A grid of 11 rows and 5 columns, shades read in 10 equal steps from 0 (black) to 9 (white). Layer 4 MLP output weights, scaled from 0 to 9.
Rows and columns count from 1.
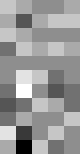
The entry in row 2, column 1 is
6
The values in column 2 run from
0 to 9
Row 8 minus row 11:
-3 4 0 2 -1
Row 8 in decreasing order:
7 6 4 4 3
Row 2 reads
6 3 6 7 7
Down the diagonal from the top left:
7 3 5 7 5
